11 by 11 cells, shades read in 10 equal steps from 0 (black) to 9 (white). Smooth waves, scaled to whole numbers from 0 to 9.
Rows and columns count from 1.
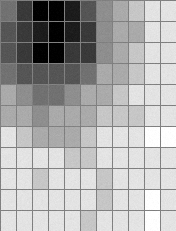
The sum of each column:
66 59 50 51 55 60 72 78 82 91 89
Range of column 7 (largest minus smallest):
3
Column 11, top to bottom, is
8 8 8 8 8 8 9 8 8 8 8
